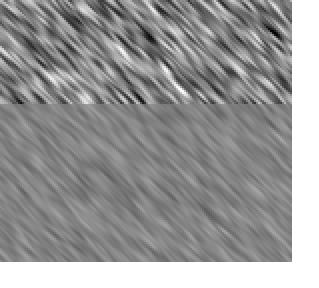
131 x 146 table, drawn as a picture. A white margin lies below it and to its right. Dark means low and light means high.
Grain: diagonal, down to the right. Odd rows or columns: none. Mirror symmetry: none. Histogram: heavy tails on both sides. Seam: horizontal, 40% of the way down, the bottom part calmer.
